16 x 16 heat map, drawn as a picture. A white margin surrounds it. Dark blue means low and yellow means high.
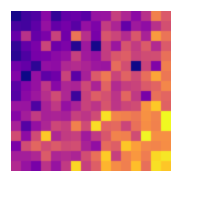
Ninth with the highest average: bottom right. Slope: up to the bottom right. Grain: fine. Ninth with the lowest average: top left. Mirror symmetry: none.
